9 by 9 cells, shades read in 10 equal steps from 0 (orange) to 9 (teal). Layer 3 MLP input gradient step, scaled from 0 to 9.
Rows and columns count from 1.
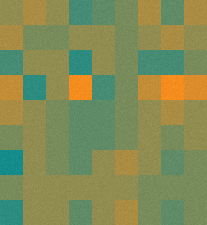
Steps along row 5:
up up up same down down down up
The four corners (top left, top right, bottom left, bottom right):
4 3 8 5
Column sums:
46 40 40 47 45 40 38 41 36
